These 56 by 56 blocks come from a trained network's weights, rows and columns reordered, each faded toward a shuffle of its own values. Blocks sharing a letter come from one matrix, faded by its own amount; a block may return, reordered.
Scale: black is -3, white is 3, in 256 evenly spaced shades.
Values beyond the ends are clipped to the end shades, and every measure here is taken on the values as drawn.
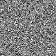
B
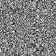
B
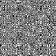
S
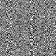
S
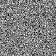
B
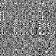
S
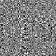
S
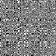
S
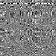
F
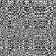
F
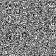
B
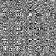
S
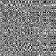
F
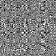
S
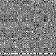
F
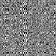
F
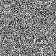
B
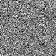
B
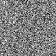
B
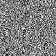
B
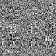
S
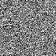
B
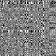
F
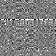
F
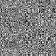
S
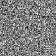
B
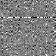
F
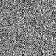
B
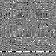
F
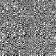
S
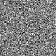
B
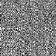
S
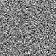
B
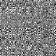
S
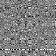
F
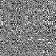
S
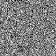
B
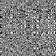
S
